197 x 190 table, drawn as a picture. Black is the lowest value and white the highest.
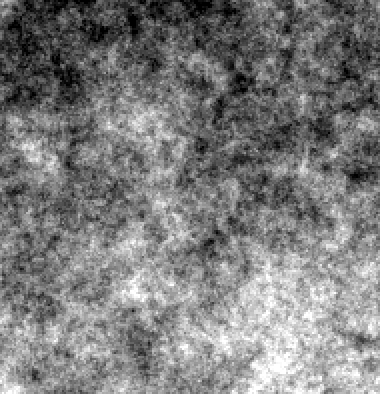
Grain: blotchy. Odd rows or columns: none. Stripes: none. Slope: up to the bottom. Histogram: bell-shaped. Ninth with the highest average: bottom right.
